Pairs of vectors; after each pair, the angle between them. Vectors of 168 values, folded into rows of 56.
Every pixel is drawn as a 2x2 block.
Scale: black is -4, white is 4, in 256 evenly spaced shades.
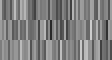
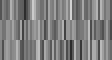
partly opposed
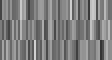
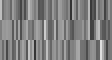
nearly opposite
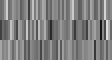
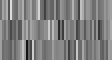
orthogonal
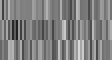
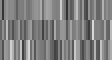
partly aligned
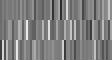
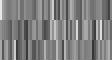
partly opposed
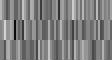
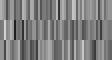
nearly parallel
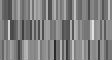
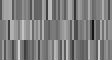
nearly opposite
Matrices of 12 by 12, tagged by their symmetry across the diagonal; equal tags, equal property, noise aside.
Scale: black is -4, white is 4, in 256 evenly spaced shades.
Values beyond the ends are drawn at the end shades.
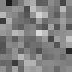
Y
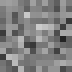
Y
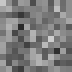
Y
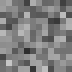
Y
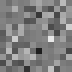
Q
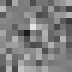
Q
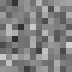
Y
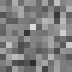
Q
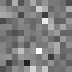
Y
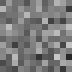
Y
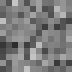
Y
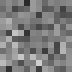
Y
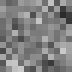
Q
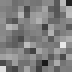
Q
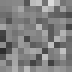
Q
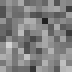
Y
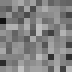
Y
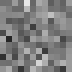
Y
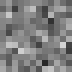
Q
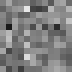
Q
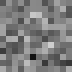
Y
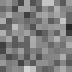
Q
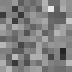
Y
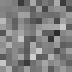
Q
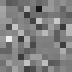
Q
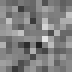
Q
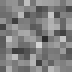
Q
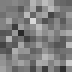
Q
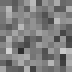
Y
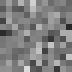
Q
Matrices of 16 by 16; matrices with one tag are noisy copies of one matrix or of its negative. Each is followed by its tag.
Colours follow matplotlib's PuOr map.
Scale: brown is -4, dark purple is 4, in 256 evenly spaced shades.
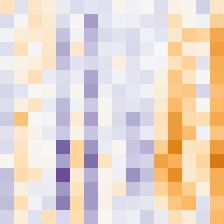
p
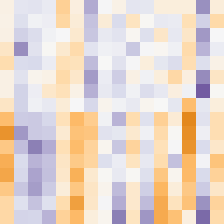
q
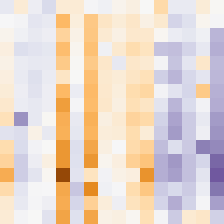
p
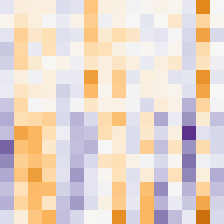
q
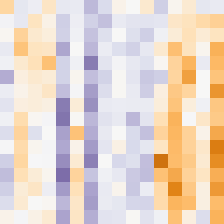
p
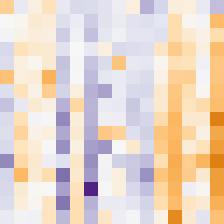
p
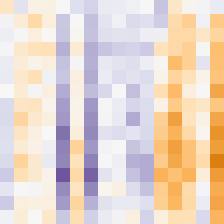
p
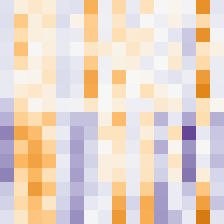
q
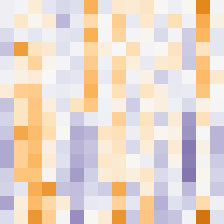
q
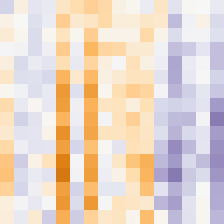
p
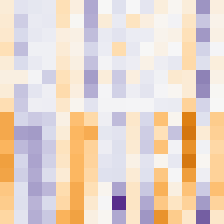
q
